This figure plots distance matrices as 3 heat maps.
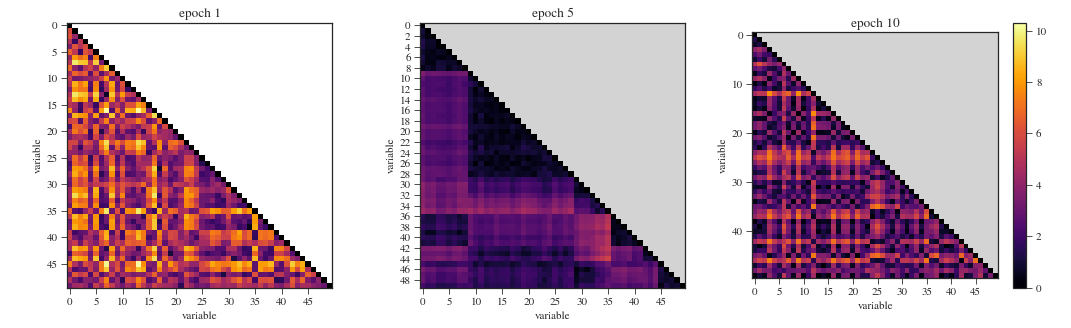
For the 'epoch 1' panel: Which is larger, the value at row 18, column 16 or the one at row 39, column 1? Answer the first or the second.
the first
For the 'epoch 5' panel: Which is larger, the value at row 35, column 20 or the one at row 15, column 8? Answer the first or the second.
the first
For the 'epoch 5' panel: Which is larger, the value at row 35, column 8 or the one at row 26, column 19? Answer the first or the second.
the first
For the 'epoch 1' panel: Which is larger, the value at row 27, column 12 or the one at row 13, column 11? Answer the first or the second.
the second
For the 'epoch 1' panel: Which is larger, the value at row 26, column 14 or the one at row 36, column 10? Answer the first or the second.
the second
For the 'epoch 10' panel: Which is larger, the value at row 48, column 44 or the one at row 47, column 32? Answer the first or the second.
the first
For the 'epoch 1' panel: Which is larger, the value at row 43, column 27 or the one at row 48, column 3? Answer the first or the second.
the second
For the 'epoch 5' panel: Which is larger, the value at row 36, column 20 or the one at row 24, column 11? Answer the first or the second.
the first
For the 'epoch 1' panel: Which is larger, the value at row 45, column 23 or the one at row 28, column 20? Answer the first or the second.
the first
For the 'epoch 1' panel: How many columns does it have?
50
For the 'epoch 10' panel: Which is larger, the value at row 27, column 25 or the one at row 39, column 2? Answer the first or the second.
the first
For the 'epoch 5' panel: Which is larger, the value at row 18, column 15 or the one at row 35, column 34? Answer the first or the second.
the second
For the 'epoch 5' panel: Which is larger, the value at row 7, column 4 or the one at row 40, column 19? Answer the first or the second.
the second
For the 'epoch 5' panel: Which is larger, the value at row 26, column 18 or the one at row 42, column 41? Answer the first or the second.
the second
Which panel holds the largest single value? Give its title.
epoch 1
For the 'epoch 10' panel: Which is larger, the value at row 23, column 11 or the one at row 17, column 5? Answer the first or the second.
the first
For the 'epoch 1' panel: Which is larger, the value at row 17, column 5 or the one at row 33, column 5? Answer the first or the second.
the first
